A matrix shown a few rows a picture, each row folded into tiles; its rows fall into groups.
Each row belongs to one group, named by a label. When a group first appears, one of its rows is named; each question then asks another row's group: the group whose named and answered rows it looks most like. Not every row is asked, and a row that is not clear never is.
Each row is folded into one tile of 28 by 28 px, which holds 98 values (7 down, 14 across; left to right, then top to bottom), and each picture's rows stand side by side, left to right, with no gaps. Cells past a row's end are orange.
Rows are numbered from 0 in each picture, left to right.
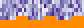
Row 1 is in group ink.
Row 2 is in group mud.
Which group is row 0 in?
mud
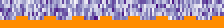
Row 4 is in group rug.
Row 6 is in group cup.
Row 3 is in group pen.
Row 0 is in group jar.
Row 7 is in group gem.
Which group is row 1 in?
ink
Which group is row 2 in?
jar
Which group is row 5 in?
rug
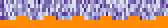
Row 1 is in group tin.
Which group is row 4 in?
ink
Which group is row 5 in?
gem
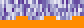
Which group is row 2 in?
tin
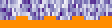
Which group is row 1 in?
rug
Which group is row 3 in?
gem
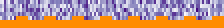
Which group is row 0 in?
ink
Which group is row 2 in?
gem
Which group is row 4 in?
rug
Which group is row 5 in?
gem
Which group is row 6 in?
mud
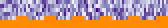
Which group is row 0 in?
mud
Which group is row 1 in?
tin
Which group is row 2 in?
gem
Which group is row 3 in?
rug
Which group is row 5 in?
ink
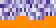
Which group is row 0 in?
mud
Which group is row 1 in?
rug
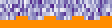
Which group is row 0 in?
ink
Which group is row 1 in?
mud
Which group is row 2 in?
mud
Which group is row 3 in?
tin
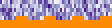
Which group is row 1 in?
tin
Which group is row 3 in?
rug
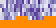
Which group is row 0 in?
tin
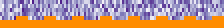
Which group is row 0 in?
ink
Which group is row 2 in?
cup
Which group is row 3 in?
pen
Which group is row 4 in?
tin
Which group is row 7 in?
cup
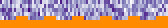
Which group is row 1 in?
rug
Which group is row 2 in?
cup
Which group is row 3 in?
gem
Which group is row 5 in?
mud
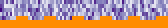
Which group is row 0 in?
jar
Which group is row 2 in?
gem
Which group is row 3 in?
tin
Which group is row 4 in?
jar
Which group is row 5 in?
rug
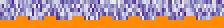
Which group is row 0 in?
pen
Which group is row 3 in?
gem
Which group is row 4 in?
ink
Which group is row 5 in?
jar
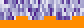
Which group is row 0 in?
pen
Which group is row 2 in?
pen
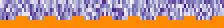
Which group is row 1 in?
jar
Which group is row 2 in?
jar
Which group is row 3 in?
rug
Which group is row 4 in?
jar
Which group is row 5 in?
pen
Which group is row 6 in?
cup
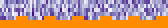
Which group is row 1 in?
ink
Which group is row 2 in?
ink
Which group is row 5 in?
gem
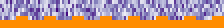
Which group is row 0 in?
tin
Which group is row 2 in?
rug
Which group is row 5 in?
pen
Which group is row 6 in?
pen
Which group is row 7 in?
mud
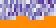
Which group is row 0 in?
tin
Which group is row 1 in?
mud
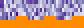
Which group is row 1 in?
gem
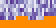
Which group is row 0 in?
pen
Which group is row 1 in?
ink
